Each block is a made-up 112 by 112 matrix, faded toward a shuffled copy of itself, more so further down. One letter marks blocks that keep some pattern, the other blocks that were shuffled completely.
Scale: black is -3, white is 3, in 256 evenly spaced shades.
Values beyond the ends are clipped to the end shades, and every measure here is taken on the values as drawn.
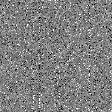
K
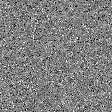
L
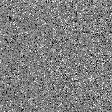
K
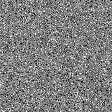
L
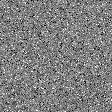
L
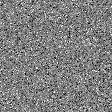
L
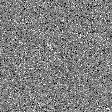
K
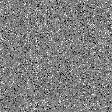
K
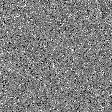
L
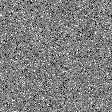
L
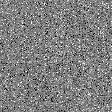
K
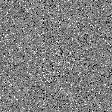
K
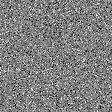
L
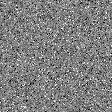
L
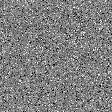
K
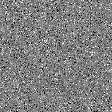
K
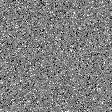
L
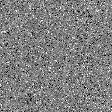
K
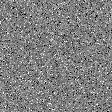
L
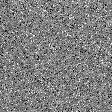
L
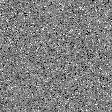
L
